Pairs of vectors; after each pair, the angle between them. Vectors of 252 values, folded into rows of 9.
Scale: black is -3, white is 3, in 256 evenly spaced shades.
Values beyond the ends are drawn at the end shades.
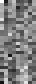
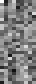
nearly parallel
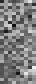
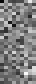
nearly parallel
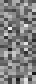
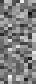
partly opposed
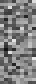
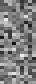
partly opposed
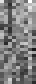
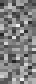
partly opposed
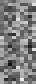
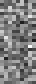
partly opposed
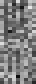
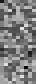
orthogonal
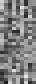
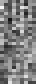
nearly parallel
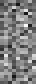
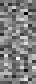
nearly parallel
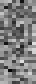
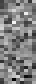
partly opposed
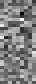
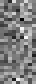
partly opposed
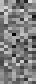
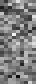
partly opposed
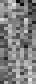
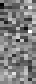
partly opposed
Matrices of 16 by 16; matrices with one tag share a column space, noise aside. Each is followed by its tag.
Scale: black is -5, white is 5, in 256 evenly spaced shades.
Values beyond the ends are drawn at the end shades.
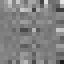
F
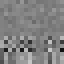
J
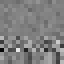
J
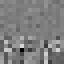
J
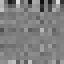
F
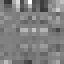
F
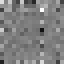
F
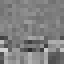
J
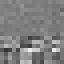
J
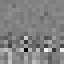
J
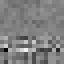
J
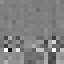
J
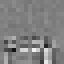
J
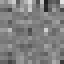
F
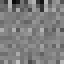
F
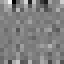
F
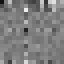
F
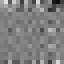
F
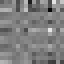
F
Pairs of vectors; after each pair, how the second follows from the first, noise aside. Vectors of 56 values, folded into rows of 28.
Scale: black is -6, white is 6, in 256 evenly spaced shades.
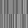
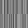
copied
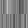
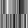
scaled up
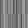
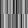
scaled up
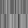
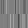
partly zeroed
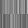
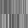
wrapped around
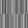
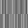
copied
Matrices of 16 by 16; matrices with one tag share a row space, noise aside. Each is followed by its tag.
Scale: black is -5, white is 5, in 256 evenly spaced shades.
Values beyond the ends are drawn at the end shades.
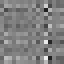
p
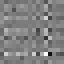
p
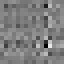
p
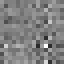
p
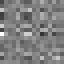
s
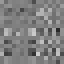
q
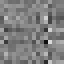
p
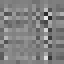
p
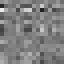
s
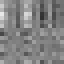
s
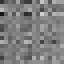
s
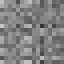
s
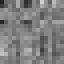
s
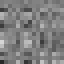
s
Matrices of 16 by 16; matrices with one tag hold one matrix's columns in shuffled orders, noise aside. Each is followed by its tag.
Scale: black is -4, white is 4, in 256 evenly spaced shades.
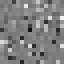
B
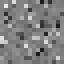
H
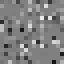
B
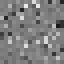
H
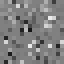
B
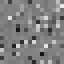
B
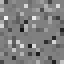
B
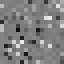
B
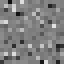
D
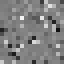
B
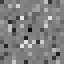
B
